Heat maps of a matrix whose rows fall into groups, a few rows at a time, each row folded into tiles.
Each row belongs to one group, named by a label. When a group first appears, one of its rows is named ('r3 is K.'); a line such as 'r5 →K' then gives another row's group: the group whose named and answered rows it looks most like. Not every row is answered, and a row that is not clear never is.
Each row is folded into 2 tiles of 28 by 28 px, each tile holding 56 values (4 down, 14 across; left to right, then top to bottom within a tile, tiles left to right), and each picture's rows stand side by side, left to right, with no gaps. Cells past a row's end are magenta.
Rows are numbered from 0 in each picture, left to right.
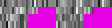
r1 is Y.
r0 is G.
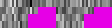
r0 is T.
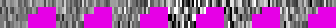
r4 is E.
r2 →T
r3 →G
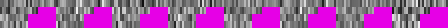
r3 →G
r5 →Y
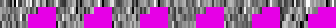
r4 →Y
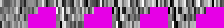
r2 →E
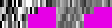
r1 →T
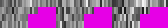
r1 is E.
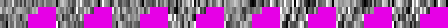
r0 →G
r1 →Y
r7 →Y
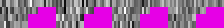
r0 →E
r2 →T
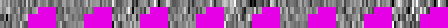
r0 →G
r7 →Y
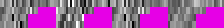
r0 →T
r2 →T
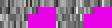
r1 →Y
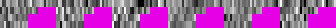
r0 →E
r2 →T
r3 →T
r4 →G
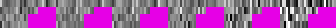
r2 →Y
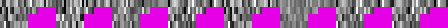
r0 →E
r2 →T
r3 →Y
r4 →E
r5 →G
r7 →Y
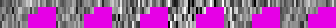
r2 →G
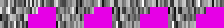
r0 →G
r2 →E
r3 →E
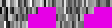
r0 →E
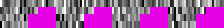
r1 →G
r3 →E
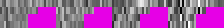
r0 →E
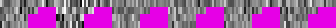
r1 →G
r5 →E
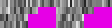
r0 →G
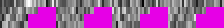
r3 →T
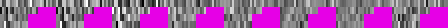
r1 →E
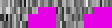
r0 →G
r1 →E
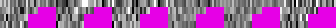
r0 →G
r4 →G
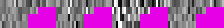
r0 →T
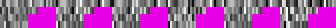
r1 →Y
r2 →Y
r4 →Y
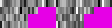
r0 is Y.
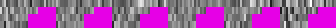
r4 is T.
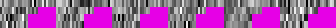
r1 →T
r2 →G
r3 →T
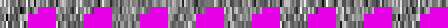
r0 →G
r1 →Y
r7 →G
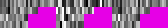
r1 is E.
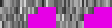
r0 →Y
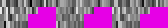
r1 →Y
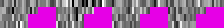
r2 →Y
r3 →E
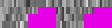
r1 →E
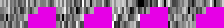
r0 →G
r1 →G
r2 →T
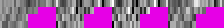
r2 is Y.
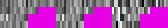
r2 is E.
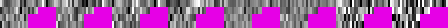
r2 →Y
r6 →T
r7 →G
